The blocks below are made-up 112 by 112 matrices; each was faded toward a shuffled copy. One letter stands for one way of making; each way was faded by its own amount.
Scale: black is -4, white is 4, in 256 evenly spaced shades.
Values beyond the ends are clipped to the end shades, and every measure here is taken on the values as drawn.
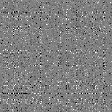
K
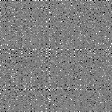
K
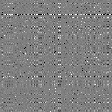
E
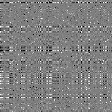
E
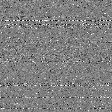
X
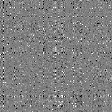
K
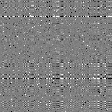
E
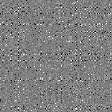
K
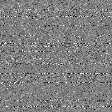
X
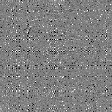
K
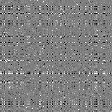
E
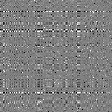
E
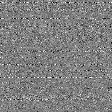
X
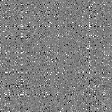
K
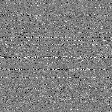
X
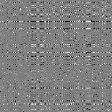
E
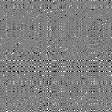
E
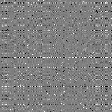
E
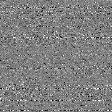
X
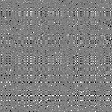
E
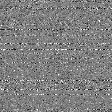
X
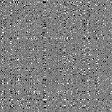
K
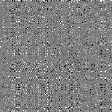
K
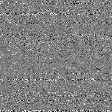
X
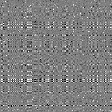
E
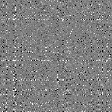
K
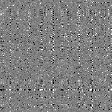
K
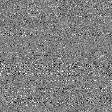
X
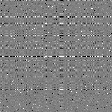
E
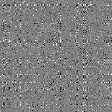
K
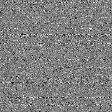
X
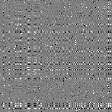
E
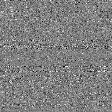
X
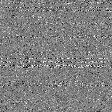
X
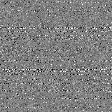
X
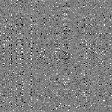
K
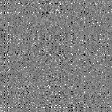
K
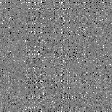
K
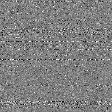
X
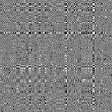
E
